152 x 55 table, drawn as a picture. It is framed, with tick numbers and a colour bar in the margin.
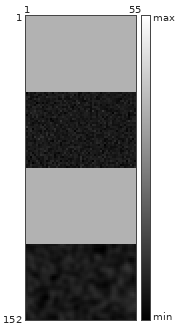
It is made of 4 by 1 panels. Panel 1,1: high, flat. Panel 2,1: very low, fine-grained, faint in contrast. Panel 3,1: high, flat. Panel 4,1: very low, blotchy, faint in contrast.
